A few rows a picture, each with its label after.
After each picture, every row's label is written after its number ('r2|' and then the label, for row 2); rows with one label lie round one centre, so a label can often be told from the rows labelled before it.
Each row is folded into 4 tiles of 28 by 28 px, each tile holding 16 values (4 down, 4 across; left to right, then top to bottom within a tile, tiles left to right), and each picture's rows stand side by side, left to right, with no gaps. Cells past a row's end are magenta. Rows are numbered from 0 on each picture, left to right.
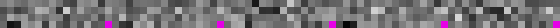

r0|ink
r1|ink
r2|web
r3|ink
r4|web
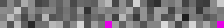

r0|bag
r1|bag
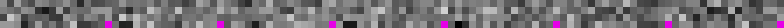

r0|web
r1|ink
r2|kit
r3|ink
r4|ink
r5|web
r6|web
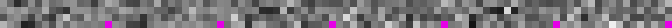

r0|kit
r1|kit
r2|web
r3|bag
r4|web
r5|bag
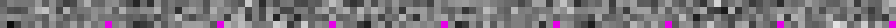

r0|ink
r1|kit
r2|bag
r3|kit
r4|ink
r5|kit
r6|web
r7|bag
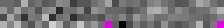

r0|bag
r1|ink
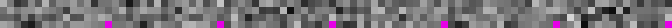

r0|kit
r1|kit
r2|web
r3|ink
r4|ink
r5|web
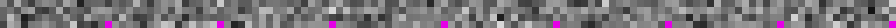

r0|web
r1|bag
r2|ink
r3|kit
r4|bag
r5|kit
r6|kit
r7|bag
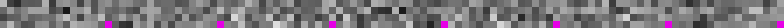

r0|kit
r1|ink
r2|bag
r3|web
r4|bag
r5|kit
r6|kit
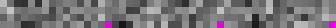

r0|kit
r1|ink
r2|kit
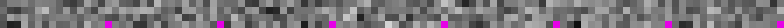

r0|ink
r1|kit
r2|web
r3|bag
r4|kit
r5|ink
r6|ink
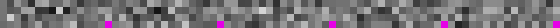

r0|web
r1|web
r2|kit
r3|web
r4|ink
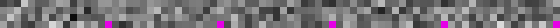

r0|bag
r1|ink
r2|web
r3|web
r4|bag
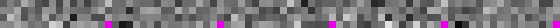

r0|bag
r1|ink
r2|web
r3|bag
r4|ink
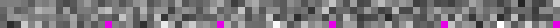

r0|ink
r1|bag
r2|bag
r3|web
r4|bag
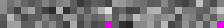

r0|web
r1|ink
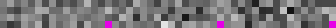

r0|ink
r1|bag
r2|web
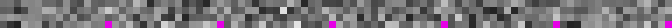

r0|ink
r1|bag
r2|web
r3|bag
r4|web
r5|ink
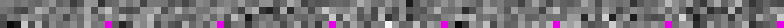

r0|ink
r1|ink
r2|web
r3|bag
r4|ink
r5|bag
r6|web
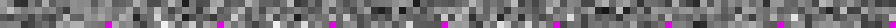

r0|kit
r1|bag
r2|bag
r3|web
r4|bag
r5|web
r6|kit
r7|web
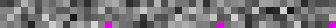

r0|bag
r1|kit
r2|web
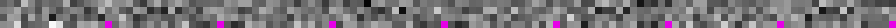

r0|bag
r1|web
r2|ink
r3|web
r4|ink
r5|web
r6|bag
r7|web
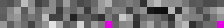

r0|bag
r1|web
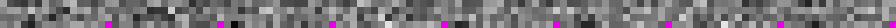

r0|kit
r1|web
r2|ink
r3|bag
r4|ink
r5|kit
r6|bag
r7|kit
